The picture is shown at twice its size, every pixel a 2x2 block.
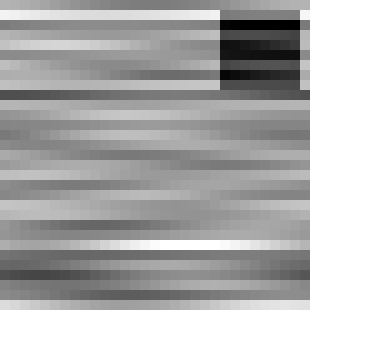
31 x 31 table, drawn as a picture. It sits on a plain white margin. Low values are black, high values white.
Grain: streaks across. Mirror symmetry: none. Roughest part: top right. Odd patch: lower, in the top right. Ninth with the lowest average: top right.
